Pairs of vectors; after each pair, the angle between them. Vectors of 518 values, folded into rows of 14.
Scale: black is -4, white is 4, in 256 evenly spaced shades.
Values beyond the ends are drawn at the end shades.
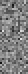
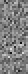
orthogonal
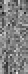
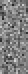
partly aligned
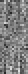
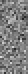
orthogonal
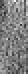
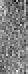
nearly opposite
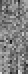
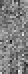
nearly parallel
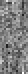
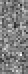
partly opposed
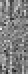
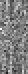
nearly parallel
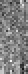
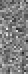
partly aligned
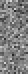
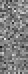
nearly opposite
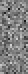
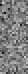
partly aligned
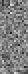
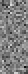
nearly parallel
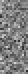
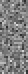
partly aligned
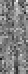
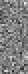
orthogonal
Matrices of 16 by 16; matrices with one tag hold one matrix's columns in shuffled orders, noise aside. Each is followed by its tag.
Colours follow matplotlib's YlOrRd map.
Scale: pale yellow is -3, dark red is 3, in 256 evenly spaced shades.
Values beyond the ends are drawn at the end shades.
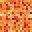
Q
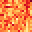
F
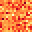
Q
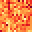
F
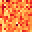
F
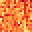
F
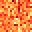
F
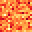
Q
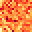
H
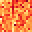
F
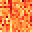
F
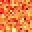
H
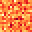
Q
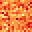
Q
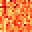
F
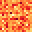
Q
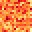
H
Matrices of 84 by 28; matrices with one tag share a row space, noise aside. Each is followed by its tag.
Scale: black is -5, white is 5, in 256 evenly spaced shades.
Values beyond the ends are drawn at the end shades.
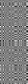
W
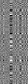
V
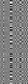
V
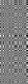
W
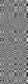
W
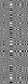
V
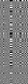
V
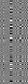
V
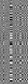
V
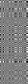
W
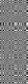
W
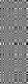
W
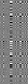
V
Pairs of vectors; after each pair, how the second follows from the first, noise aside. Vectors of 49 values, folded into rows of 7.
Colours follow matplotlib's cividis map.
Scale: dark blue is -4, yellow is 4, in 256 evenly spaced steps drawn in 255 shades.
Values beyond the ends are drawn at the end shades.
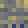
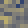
shuffled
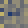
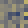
reversed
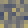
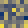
scaled up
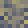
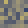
shuffled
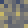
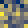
scaled up
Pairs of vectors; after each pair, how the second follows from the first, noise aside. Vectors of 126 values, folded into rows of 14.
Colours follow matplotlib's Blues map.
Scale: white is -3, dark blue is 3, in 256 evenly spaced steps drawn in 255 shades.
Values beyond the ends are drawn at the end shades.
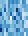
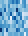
copied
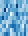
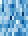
wrapped around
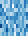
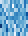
copied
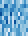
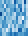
wrapped around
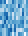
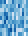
copied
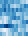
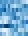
copied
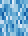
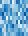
copied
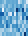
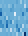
partly zeroed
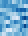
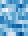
wrapped around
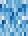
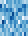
copied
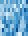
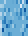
partly zeroed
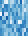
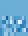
partly zeroed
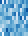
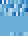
partly zeroed
